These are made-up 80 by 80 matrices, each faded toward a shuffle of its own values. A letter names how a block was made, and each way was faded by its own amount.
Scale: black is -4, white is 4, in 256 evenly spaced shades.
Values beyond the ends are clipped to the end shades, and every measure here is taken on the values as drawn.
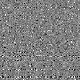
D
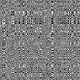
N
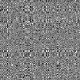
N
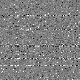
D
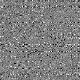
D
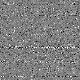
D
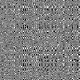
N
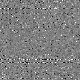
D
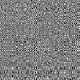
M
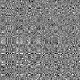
M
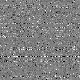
D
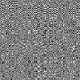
M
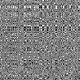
M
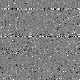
D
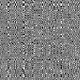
N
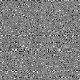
D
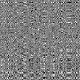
M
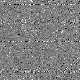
D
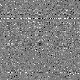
D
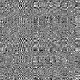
M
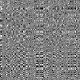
N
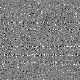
D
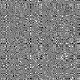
M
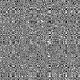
M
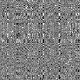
M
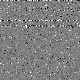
D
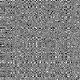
M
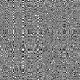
M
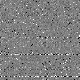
D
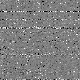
D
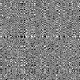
M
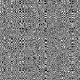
N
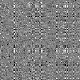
N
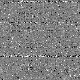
D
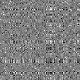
M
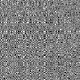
M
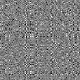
M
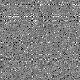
D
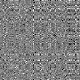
M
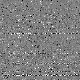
D
